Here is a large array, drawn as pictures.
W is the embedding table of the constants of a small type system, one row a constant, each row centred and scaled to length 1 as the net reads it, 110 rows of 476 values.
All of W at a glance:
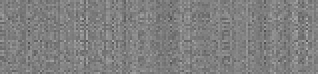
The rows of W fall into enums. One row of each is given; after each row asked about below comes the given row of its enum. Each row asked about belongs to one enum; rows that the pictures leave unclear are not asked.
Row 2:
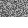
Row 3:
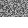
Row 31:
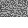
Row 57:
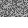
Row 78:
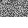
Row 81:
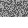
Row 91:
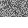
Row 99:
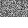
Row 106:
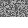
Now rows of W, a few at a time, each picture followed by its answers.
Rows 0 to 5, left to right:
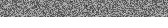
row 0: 57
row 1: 91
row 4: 31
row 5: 57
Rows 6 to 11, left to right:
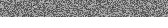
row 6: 81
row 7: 106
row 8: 31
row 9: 57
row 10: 31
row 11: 2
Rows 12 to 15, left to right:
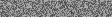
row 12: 2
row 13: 81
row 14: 91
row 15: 81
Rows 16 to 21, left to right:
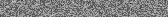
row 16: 106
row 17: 57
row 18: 31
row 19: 91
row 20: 106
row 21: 31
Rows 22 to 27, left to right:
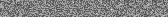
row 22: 81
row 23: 31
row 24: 31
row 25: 31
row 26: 57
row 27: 57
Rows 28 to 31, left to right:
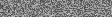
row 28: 3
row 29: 57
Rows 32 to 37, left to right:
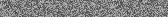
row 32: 91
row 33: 106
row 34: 2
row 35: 2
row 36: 91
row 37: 78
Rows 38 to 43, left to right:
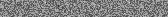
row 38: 81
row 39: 31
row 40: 3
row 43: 81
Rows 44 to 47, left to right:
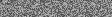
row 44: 78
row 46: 2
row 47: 2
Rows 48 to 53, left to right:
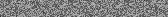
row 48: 106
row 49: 91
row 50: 57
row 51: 2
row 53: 106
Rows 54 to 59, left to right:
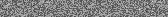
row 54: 57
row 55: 106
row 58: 31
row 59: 106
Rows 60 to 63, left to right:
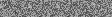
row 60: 91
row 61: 81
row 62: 81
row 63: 2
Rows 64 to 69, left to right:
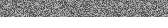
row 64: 57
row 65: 2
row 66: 91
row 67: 31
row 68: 2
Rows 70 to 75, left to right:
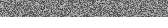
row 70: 81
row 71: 2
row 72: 57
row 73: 106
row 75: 31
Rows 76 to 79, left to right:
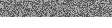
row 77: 81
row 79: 106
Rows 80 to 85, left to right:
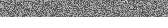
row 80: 81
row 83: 31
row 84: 99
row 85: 2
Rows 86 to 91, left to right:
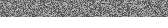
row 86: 2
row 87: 57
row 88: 2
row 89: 106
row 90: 106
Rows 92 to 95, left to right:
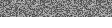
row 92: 106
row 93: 57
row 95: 57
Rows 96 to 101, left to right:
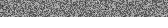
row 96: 3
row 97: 2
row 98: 81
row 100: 81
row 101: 57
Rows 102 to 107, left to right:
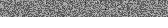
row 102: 81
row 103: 31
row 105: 99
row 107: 31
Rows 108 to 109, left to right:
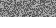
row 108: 81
